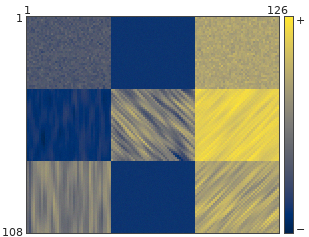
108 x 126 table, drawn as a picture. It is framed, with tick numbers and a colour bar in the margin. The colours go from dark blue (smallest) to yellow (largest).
The table splits into 3 rows of 3 panels. Panel 1,1: low, fine-grained, faint in contrast. Panel 1,2: very low, flat. Panel 1,3: high, fine-grained, faint in contrast. Panel 2,1: very low, streaked downward, faint in contrast. Panel 2,2: middling, slanting down to the right, strong in contrast. Panel 2,3: very high, slanting up to the right, faint in contrast. Panel 3,1: middling, streaked downward. Panel 3,2: very low, flat. Panel 3,3: high, slanting up to the right.
